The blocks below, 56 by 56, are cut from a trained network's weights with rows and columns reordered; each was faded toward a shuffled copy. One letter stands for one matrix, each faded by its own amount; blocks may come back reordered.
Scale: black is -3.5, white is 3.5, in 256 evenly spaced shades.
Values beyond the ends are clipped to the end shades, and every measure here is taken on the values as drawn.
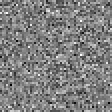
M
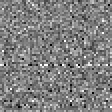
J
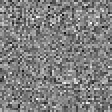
M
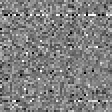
J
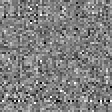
J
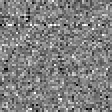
J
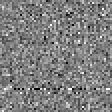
J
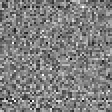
M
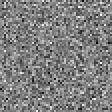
M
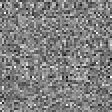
M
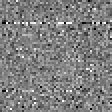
J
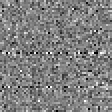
J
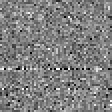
J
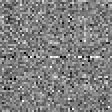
J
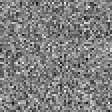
M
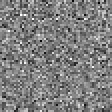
M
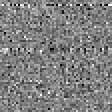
J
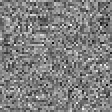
M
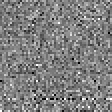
J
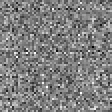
M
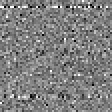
J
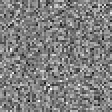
M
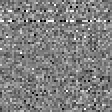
J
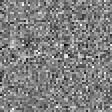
M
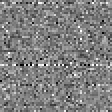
J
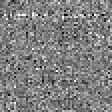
J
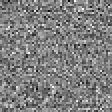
M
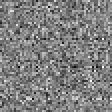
M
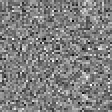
M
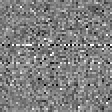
J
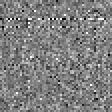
J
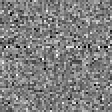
J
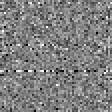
J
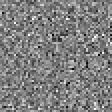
M
